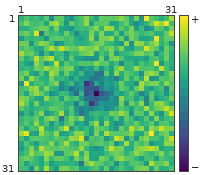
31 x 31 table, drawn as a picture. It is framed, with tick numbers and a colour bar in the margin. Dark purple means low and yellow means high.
Stripes: none. Slope: none. Dips: one, in the centre. Average level on the scale: 70%. Ninth with the lowest average: centre.
